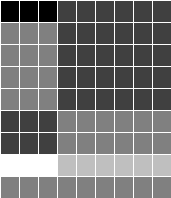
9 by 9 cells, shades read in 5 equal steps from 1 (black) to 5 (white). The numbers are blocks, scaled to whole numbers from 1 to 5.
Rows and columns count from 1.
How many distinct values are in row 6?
2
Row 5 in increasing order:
2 2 2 2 2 2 3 3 3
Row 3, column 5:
2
